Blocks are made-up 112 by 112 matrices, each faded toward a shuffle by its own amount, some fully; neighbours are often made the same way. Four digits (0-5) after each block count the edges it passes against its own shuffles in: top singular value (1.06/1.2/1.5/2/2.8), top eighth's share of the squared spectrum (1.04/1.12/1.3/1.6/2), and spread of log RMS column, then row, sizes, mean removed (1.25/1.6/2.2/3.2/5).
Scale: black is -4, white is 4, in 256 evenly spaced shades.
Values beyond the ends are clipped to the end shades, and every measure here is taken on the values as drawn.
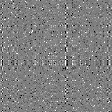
5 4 2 2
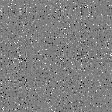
4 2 1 1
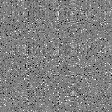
4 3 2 1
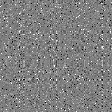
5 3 2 2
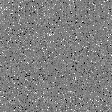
3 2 0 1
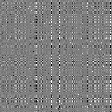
5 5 4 4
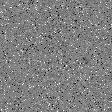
2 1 0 0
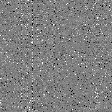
4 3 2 1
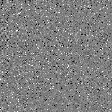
4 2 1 1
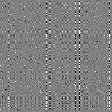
5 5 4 3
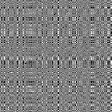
5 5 4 4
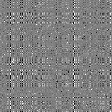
5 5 4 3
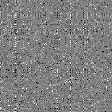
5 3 2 2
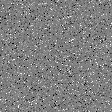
0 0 0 0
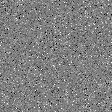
1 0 0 0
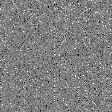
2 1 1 0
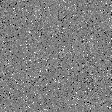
1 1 1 0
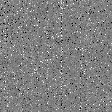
2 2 1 0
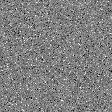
2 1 0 0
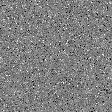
1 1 0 0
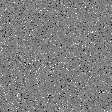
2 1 0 0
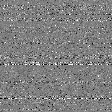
3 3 0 3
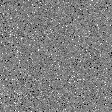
1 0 0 1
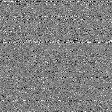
2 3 0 3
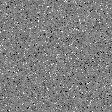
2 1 0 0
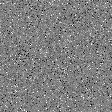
0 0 0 0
